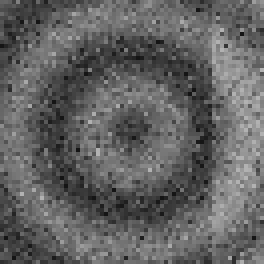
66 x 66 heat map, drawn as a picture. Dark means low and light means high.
Concentric rings centre on the centre. The right part is higher, past a seam about 80% of the way across. Overall the values sit about 40% of the way up the scale.
